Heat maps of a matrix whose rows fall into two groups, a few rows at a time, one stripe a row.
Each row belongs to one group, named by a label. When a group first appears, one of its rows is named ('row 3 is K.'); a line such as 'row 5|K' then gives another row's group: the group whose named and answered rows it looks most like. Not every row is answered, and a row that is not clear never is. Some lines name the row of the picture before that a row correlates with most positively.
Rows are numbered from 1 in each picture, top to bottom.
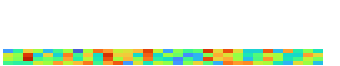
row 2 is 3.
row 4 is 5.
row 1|3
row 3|3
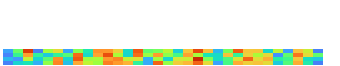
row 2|5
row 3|5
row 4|5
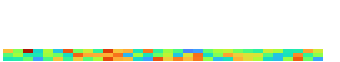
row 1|3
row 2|5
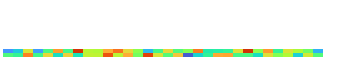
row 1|5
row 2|3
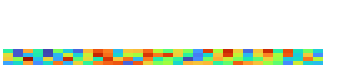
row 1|3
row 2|3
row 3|3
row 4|5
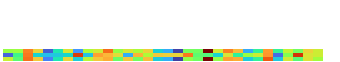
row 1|3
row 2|5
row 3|3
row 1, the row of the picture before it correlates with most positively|1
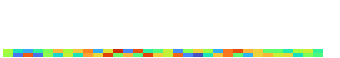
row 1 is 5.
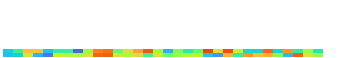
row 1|3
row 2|5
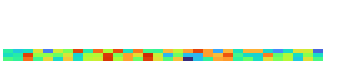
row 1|5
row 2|3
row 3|3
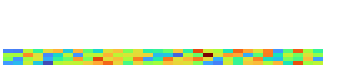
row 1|5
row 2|3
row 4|5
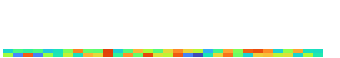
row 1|5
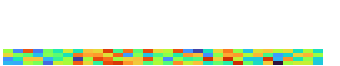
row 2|5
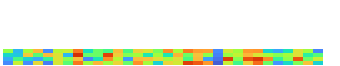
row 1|5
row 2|5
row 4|5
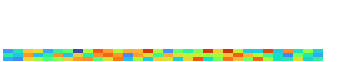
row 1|3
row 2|5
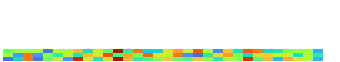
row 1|5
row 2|3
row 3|5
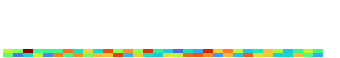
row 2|5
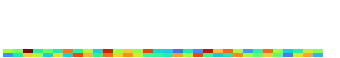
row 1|3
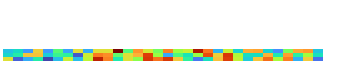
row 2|3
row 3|3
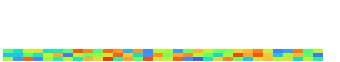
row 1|5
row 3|3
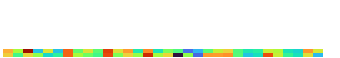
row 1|3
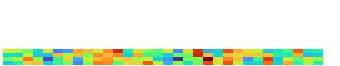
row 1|5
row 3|3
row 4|3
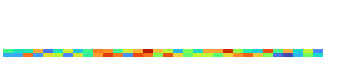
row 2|5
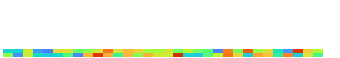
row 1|5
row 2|3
